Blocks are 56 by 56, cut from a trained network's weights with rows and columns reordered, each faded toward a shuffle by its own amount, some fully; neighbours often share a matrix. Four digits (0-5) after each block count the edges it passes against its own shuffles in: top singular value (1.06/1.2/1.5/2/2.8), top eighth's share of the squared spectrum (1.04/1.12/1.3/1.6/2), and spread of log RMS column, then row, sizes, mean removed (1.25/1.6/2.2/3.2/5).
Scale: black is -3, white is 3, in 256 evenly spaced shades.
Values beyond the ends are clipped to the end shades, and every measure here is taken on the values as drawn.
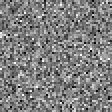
0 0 0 0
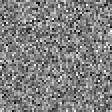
2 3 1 1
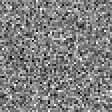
0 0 0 0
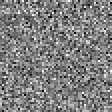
0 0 0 0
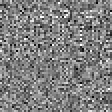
3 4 2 2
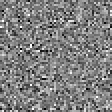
3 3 1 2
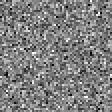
0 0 0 0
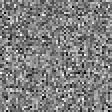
2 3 2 1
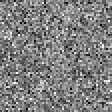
0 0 0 0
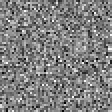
1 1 0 0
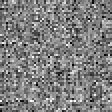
3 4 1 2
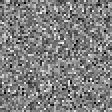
0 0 0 0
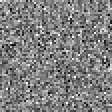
0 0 0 0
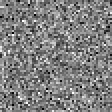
0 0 0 0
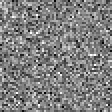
2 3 1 1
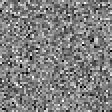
1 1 0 0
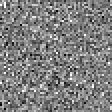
2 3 2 1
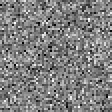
0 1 0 0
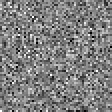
2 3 1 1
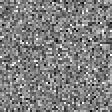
0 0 0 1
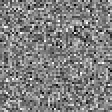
3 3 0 2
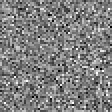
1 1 0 0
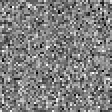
1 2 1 0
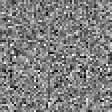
2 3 1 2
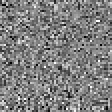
2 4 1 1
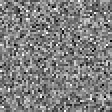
2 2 0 0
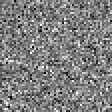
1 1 0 0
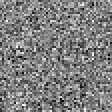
3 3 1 1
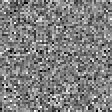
2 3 1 1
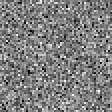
1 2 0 0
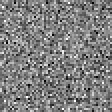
1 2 0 0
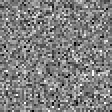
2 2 1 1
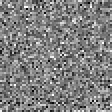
2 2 0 1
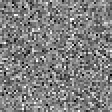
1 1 0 0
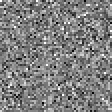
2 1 0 0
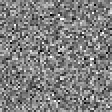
2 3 0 1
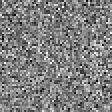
1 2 0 0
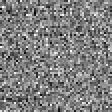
3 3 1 1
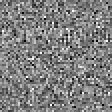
3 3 0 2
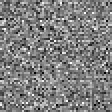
3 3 0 2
